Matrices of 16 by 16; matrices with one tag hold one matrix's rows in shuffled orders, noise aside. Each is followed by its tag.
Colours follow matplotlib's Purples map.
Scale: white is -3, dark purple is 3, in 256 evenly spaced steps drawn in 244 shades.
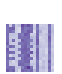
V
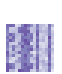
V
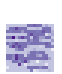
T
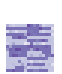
T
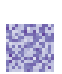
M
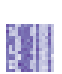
V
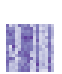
V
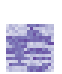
T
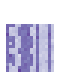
V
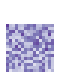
M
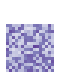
M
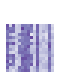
V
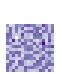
M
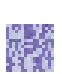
M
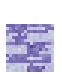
T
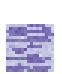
T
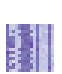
V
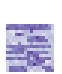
T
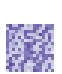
M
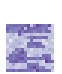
T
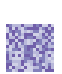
M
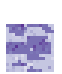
T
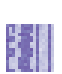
V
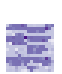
T
